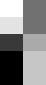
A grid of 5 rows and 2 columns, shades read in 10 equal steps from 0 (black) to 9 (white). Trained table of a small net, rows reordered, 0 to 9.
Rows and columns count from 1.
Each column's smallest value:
0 4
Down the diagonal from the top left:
9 4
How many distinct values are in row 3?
2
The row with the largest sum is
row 1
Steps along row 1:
down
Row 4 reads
0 7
